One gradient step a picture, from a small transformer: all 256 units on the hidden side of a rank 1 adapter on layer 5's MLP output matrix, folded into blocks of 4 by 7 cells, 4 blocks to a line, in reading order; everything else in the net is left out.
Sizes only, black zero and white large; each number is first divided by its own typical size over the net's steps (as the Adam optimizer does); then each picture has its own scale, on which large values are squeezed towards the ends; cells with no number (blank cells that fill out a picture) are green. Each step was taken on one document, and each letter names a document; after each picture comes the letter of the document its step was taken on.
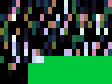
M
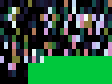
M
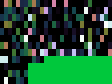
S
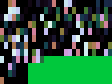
M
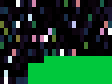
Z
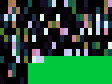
M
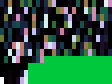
S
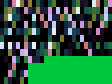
S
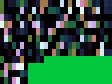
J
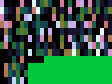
J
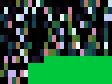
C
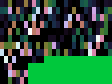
S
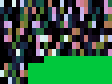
J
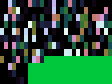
M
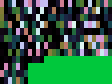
J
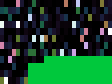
Z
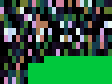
J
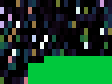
Z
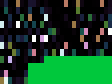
Z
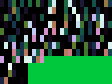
M
